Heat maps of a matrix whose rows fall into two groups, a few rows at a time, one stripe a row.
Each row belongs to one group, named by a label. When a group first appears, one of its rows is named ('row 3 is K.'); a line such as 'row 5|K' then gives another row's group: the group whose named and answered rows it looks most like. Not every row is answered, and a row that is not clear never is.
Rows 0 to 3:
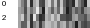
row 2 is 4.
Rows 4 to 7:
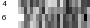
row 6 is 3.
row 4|4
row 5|4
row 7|3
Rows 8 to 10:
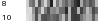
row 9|3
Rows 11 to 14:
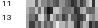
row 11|3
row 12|4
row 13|3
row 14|4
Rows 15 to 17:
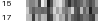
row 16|4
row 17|4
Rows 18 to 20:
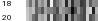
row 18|3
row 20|3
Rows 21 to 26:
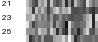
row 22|4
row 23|3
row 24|3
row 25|3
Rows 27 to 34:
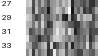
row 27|4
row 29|3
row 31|4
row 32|4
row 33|3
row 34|4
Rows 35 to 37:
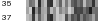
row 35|4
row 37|4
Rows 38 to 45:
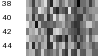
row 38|4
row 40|4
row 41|3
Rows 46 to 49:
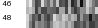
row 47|3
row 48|4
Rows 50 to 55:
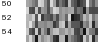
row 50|3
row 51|4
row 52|3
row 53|3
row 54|4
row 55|3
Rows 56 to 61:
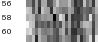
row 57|4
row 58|3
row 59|3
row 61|3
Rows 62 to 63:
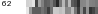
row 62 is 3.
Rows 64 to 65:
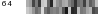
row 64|4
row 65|3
